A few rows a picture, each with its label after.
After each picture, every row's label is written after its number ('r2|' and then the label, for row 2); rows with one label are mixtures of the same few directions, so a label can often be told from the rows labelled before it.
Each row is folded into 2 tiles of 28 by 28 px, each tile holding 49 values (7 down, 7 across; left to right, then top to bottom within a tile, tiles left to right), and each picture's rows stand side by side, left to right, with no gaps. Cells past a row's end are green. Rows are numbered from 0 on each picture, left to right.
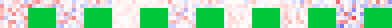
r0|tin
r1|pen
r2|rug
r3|pen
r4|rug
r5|rug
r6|pen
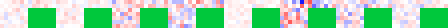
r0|rug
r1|pen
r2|pen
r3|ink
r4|tin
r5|rug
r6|tin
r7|tin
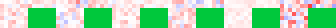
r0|tin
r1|rug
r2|tin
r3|ink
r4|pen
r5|tin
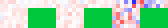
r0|ink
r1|tin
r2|rug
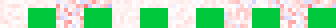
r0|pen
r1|tin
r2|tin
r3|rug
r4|ink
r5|tin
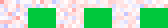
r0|pen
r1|pen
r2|tin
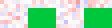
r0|pen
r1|rug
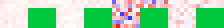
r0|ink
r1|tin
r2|pen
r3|tin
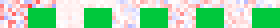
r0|tin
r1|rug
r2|ink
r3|tin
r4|rug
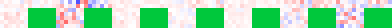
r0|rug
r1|rug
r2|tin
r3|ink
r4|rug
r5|rug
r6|pen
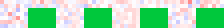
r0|pen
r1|tin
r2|ink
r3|rug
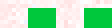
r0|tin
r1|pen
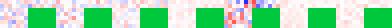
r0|tin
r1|pen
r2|ink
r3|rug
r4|rug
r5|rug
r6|tin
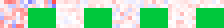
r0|ink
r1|rug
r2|pen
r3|tin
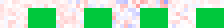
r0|tin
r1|rug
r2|ink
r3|pen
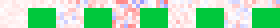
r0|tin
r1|rug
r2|ink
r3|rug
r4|ink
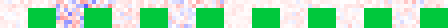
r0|ink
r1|tin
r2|pen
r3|ink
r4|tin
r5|tin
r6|ink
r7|rug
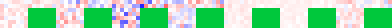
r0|tin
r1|rug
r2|tin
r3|ink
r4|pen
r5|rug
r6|ink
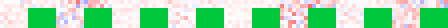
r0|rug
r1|rug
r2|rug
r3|pen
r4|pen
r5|tin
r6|pen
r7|ink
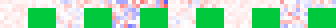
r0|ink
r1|ink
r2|ink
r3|rug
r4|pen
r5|pen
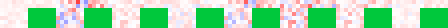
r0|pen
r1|rug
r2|tin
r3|tin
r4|rug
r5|tin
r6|tin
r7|rug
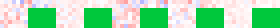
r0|rug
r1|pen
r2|ink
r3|rug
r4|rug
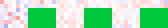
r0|pen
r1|rug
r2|ink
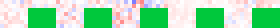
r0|rug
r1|pen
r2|rug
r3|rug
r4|rug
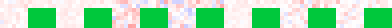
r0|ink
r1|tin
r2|ink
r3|ink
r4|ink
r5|rug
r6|pen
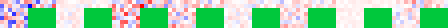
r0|tin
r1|tin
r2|tin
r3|pen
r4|tin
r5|pen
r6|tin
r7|rug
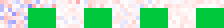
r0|tin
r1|rug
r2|tin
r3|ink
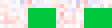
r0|rug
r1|rug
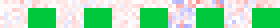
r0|rug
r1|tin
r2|tin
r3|ink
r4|rug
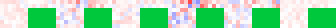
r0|ink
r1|rug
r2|pen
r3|rug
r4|ink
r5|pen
